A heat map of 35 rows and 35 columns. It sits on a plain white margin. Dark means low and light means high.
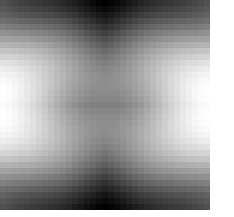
The centre is the calmest part. The field is smooth, with broad soft blobs. It mirrors both left to right and top to bottom. No lone cell stands out from its neighbours.
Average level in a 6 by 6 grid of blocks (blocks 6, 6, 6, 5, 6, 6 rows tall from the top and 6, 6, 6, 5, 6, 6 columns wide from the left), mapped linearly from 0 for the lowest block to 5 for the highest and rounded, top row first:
110011 | 432234 | 543345 | 543345 | 432234 | 110011
